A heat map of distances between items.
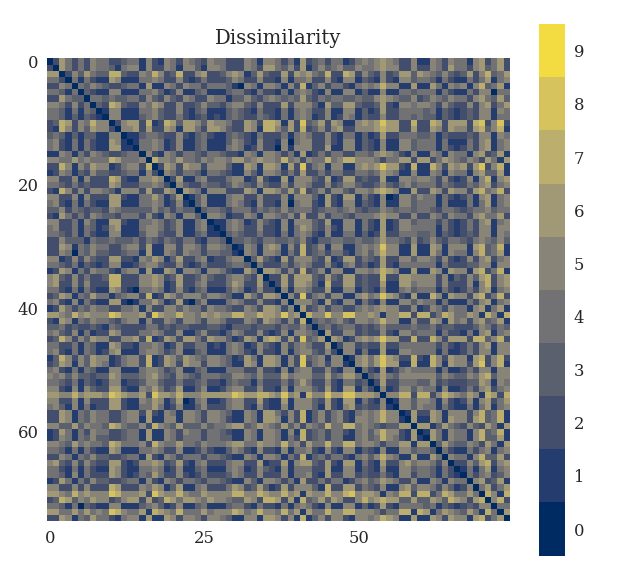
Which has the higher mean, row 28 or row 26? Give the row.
26
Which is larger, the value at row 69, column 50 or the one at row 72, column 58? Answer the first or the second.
the second
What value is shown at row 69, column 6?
5
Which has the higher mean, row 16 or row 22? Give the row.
16
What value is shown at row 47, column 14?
1
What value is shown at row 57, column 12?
4
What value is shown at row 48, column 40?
2
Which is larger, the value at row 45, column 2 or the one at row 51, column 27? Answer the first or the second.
the first
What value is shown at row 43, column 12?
2
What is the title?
Dissimilarity
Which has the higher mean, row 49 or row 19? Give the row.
49
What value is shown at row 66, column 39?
1
